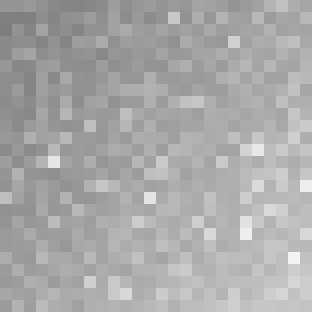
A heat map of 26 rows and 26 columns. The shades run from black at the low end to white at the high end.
Grain: fine. Odd rows or columns: none. Ninth with the lowest average: top left. Slope: up to the bottom right.
